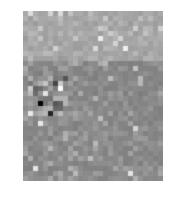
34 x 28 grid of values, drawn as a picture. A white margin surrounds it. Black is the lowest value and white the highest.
Odd rows or columns: none. Histogram: heavy tails on both sides. Seam: horizontal, 30% of the way down, the top part higher. Roughest part: middle left. Odd patch: rougher, in the middle left.
